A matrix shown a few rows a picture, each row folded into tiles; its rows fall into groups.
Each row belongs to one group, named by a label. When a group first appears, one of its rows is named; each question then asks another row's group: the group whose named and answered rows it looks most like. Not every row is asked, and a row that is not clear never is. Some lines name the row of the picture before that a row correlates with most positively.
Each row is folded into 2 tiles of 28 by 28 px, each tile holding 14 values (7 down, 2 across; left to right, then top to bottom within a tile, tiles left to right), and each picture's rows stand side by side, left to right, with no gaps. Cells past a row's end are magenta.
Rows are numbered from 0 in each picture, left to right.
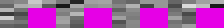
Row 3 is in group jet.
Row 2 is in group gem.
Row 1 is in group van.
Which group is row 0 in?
jet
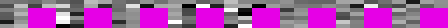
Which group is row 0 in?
gem
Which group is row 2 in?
gem
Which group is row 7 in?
van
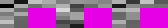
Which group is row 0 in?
van
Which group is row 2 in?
van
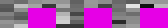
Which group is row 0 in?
jet
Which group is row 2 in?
gem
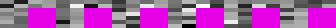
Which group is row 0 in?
van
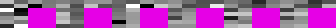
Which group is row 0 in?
van
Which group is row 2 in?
gem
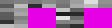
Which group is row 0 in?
gem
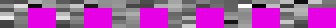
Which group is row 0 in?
gem
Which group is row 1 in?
gem
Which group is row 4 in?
gem
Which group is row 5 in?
van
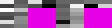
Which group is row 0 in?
van
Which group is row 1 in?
gem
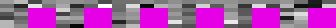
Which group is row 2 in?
gem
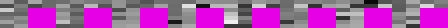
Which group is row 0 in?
van
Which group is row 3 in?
gem
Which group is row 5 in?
gem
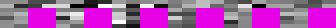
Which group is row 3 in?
jet
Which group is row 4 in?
gem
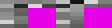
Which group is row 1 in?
van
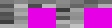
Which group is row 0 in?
gem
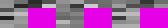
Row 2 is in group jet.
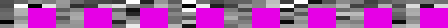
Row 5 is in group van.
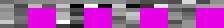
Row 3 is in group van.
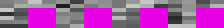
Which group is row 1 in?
van
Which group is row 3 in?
gem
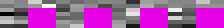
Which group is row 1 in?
jet
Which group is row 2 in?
van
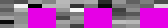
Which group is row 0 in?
gem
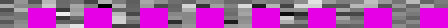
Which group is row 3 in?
gem
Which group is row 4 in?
gem
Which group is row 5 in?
jet
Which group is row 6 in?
jet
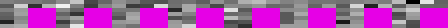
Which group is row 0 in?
gem
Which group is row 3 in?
jet
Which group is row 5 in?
gem
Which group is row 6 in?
gem
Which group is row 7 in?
van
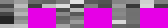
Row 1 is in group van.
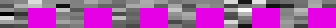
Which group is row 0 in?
jet
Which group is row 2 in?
jet
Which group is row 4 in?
van
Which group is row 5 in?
van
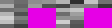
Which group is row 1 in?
van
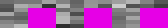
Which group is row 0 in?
jet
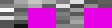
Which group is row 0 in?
jet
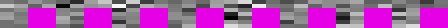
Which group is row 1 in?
van
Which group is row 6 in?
gem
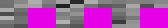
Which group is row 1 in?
van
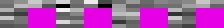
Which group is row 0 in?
jet
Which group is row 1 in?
van
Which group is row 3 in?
jet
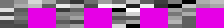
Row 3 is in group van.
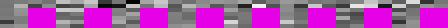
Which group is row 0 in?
gem
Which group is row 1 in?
van
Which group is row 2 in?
van
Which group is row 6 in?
jet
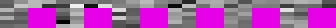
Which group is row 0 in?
jet
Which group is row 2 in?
jet
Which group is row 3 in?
van
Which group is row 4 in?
van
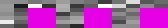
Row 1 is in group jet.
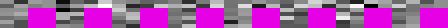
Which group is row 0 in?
van
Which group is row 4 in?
gem
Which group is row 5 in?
jet
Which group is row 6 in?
gem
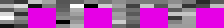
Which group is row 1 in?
gem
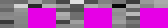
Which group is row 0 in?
gem
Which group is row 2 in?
van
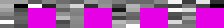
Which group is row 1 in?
gem
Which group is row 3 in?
van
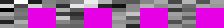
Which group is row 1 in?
jet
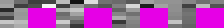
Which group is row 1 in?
van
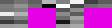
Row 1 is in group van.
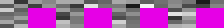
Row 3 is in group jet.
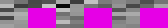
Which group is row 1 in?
van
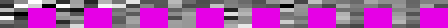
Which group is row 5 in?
van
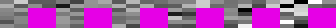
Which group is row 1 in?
van
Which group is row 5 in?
van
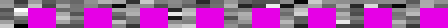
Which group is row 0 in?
van
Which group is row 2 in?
van
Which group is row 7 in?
van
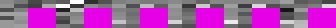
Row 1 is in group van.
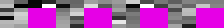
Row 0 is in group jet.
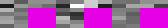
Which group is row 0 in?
van
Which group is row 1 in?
jet
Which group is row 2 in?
jet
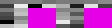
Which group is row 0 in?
gem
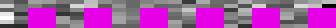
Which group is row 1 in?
jet
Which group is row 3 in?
van
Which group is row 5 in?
jet
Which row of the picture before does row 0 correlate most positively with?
1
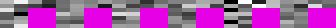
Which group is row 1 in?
jet
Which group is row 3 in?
jet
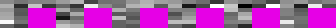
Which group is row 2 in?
jet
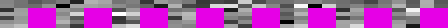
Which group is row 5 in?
gem
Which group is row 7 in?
van
